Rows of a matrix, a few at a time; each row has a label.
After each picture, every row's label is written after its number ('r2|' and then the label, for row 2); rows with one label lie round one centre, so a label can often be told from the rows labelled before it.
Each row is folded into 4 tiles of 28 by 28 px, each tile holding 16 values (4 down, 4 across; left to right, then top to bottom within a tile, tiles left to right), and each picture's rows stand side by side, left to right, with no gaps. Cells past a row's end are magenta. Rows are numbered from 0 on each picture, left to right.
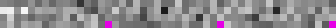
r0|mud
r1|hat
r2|hat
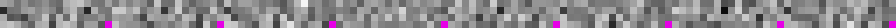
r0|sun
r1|hat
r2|sun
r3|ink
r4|hat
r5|sun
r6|hat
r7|sun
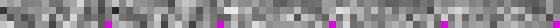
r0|sun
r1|sun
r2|mud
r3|mud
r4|mud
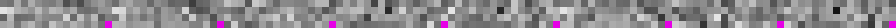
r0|mud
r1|mud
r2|ink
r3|hat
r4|hat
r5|mud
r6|sun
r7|hat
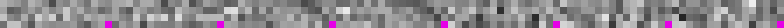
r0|ink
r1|ink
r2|mud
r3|mud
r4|hat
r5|sun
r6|sun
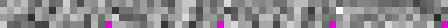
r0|hat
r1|sun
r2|sun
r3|mud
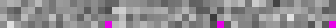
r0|ink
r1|mud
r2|ink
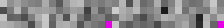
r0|sun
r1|hat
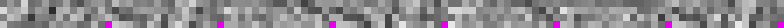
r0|hat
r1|sun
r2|mud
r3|sun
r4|mud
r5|mud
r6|sun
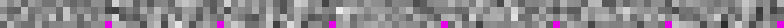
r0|ink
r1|sun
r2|sun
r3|mud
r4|ink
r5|ink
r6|sun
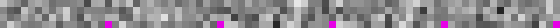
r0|ink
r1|ink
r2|sun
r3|sun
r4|hat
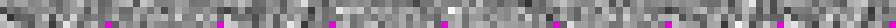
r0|sun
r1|ink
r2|sun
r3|mud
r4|mud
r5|ink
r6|sun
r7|sun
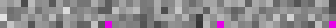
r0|ink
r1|hat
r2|ink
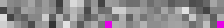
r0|sun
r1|mud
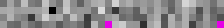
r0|hat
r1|sun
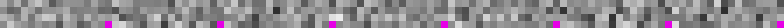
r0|ink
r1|sun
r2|hat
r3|ink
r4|ink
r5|sun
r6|hat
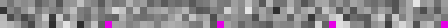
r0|sun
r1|mud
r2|hat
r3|sun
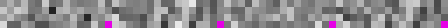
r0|hat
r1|sun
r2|ink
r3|sun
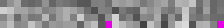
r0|mud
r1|sun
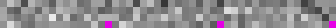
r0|ink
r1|ink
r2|mud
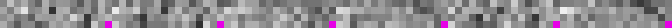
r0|hat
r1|hat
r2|mud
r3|mud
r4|hat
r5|mud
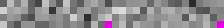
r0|hat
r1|mud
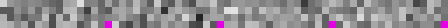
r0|sun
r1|hat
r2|mud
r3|ink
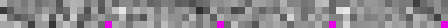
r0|sun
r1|mud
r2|ink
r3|mud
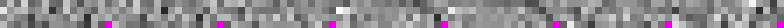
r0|hat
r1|hat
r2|ink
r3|mud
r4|mud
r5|ink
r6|sun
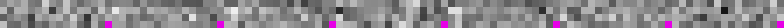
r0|hat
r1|mud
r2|mud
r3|sun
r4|mud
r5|ink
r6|hat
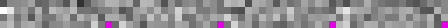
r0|mud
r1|ink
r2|ink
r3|mud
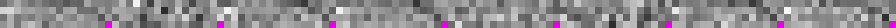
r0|mud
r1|hat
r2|mud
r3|mud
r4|ink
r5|sun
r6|mud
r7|mud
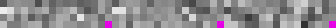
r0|mud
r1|mud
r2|sun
